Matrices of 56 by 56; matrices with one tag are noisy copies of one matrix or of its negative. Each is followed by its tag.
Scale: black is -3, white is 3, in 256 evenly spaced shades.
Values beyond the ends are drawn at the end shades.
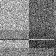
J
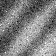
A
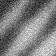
A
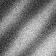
A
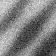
A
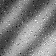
A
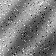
A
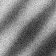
A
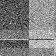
J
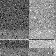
J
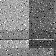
J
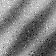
A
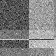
J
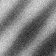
A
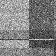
J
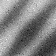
A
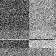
J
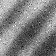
A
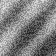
A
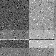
J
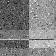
J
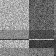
J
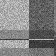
J
